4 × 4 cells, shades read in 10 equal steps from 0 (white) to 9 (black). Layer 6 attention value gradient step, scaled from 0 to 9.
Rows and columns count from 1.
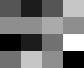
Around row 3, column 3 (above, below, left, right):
3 4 8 0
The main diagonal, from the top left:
6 4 5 9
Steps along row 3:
down down down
